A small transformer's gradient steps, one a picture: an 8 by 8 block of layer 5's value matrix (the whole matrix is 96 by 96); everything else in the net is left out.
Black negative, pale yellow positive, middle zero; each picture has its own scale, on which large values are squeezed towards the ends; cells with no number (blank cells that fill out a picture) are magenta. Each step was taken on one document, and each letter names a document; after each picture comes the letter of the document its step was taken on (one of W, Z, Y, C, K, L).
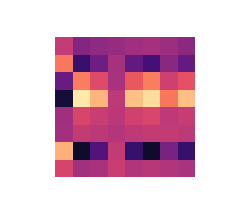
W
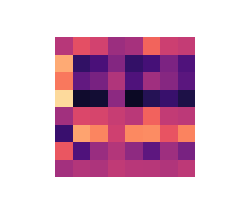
W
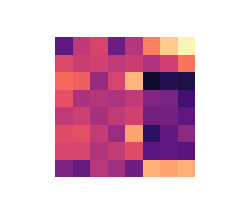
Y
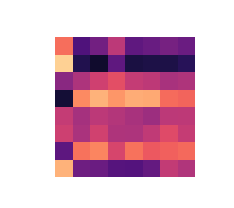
W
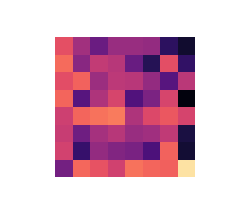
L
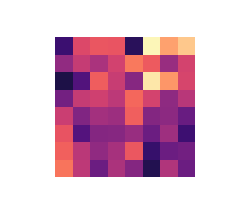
Y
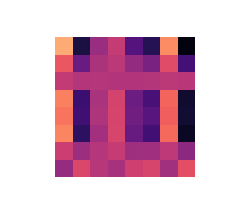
L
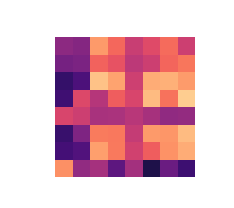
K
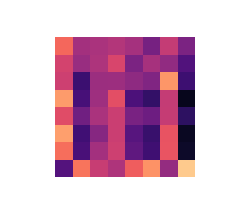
L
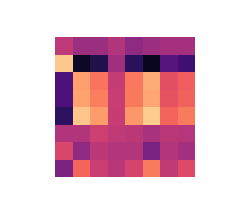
W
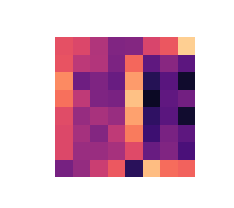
Y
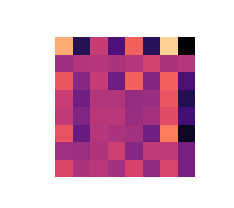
L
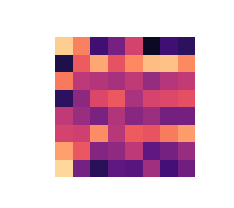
K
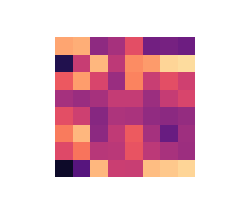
K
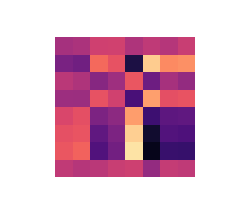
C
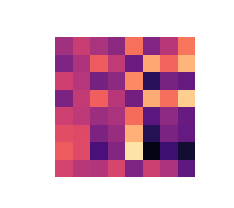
C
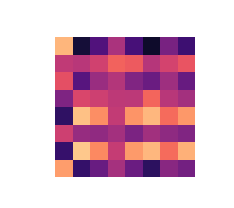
W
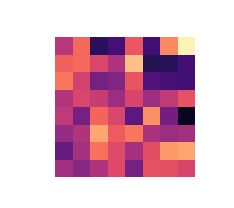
Y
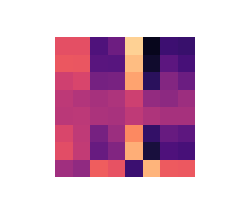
C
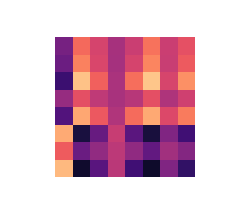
W
